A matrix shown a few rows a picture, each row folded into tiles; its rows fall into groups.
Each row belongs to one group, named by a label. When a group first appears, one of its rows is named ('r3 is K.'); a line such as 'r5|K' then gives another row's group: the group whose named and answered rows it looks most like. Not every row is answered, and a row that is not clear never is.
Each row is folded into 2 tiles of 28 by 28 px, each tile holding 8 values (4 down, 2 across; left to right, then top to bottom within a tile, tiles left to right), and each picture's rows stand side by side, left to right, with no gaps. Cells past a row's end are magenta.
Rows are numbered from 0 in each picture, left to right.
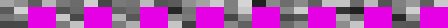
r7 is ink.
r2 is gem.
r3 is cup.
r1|gem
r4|ink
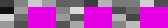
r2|gem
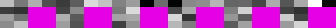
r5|gem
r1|cup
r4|ink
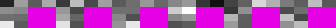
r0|cup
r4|cup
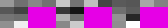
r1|gem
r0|gem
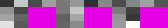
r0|cup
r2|gem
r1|ink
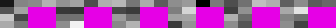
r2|gem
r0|cup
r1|gem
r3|ink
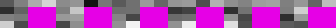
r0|cup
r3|gem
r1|ink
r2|gem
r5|ink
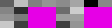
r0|cup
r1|ink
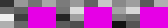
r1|ink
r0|cup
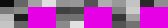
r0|cup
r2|ink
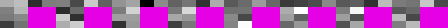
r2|ink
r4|gem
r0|ink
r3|ink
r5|ink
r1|gem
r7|gem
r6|ink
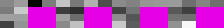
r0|ink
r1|gem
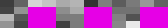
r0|cup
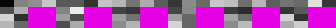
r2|gem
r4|gem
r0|cup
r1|ink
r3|cup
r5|gem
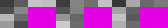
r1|cup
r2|cup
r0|cup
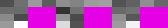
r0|gem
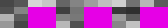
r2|gem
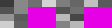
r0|cup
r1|gem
